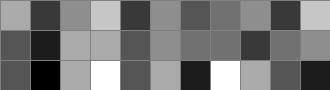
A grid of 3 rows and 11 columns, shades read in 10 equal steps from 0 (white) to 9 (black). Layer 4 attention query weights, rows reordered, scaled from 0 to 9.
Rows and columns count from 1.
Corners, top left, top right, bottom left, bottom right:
3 2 6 8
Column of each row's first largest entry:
2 2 2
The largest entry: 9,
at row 3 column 2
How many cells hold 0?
2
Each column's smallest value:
3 7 3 0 6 3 5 0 3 5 2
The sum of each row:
51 56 52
